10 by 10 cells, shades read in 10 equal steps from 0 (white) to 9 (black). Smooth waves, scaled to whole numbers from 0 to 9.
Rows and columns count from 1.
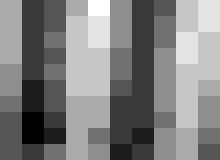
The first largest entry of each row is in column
2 2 2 2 2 2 2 2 2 6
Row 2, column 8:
5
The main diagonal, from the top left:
3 7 5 2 2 6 7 5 3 6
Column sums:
43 76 60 25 23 57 71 45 20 30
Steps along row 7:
up down down same up same down down up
